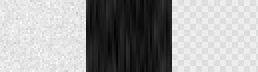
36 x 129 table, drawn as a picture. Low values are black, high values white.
It is made of 1 by 3 panels. Panel 1,1: very high, fine-grained, faint in contrast. Panel 1,2: very low, streaked downward, faint in contrast. Panel 1,3: very high, checkered, faint in contrast.
